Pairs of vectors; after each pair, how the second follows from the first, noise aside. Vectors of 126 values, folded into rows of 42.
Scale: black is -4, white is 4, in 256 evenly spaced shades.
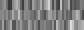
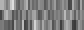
reversed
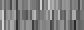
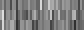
copied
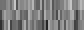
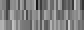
reversed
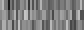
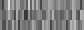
negated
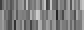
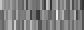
negated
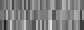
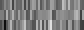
copied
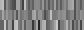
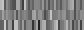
copied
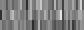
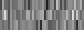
shuffled
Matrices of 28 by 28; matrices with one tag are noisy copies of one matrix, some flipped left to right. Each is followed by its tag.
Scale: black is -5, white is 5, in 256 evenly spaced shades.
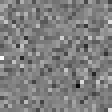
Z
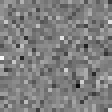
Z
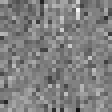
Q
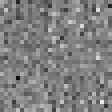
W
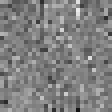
Q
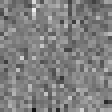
Q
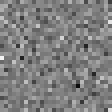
Z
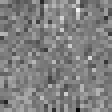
Q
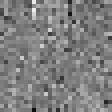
Q
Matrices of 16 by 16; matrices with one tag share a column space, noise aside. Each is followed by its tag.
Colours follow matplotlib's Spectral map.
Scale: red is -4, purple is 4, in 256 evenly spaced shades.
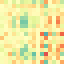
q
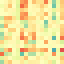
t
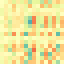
q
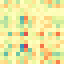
q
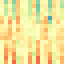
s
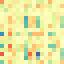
q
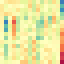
s
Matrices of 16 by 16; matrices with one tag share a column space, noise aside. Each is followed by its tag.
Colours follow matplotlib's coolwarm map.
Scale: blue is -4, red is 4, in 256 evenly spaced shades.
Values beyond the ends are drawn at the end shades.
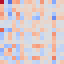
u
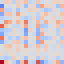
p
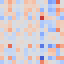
u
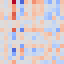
u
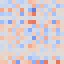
p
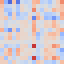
u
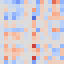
u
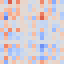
u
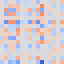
p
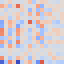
p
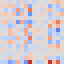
p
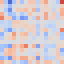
u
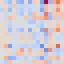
u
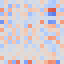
p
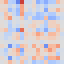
u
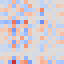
p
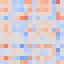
u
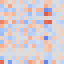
p
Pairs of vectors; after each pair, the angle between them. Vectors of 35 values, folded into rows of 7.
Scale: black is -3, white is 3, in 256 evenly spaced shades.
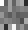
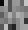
nearly opposite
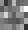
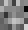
nearly opposite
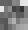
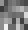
partly opposed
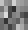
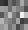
partly opposed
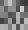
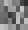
nearly parallel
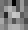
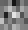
nearly parallel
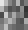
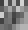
partly opposed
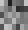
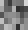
nearly parallel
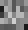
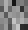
partly aligned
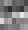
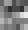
nearly parallel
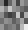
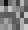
nearly parallel
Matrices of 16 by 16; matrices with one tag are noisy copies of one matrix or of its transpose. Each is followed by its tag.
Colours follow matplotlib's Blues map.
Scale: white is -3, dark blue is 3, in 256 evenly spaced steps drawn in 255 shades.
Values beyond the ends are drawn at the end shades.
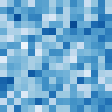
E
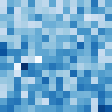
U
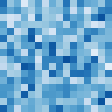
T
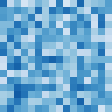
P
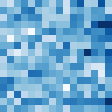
E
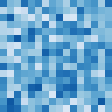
T
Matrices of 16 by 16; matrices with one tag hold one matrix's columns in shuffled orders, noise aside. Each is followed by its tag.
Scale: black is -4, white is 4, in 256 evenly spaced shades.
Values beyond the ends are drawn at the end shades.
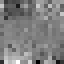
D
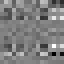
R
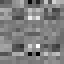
R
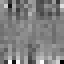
D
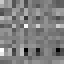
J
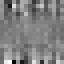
D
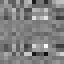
R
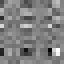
J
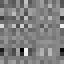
J
